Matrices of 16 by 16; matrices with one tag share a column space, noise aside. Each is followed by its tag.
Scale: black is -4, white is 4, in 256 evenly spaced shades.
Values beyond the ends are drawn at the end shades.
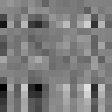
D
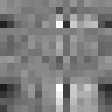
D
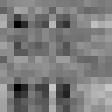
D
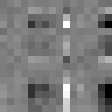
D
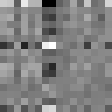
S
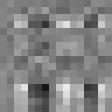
D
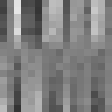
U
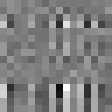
D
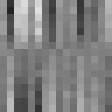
U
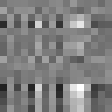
D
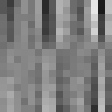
U
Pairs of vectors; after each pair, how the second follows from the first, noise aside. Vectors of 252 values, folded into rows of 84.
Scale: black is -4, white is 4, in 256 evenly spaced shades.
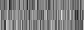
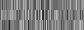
shuffled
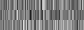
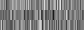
reversed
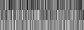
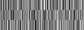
shuffled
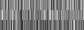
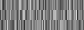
shuffled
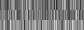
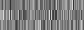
shuffled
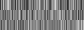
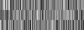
shuffled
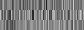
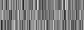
shuffled
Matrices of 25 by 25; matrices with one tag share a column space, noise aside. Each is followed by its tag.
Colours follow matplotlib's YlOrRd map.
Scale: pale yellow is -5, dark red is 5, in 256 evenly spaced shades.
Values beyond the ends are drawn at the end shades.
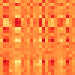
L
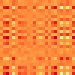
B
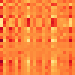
L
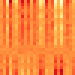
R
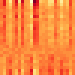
R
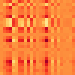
L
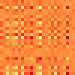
B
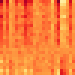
R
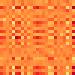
B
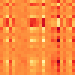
L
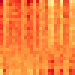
R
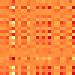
B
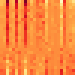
R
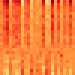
R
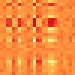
L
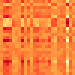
L
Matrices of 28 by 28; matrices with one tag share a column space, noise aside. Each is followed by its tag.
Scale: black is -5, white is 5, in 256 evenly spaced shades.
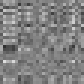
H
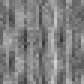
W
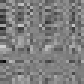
H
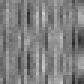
W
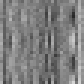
W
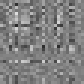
H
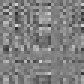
H
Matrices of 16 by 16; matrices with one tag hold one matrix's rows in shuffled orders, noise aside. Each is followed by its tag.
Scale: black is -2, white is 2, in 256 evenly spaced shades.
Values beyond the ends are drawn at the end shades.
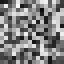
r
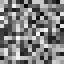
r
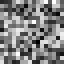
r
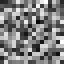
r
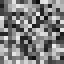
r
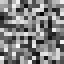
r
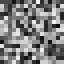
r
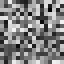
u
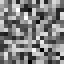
r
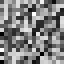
r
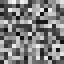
u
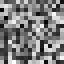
u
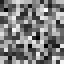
r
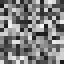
u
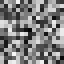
u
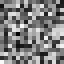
u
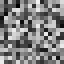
u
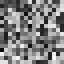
u
